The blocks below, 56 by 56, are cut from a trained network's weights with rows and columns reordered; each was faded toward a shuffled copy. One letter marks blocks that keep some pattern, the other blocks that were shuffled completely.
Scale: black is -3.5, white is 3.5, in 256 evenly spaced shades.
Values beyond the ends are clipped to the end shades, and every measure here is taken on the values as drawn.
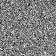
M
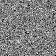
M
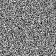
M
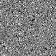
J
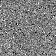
M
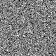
M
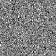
J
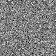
M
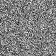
M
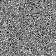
M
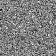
J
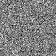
J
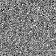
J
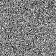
M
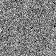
M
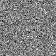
J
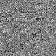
J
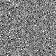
J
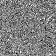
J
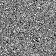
M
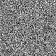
J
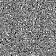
J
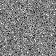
M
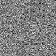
J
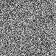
M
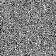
M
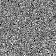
M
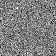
M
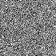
J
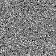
M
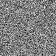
M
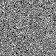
J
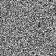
J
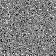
J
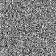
J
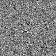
J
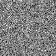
J
